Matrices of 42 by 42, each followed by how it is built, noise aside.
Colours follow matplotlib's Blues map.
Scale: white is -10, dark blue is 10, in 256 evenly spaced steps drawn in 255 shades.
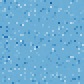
sparse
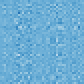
low rank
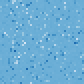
sparse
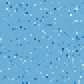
sparse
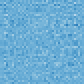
low rank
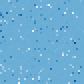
sparse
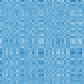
low rank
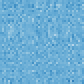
low rank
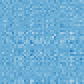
low rank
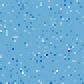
sparse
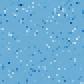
sparse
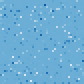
sparse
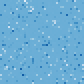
sparse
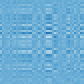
low rank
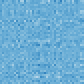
low rank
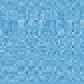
low rank
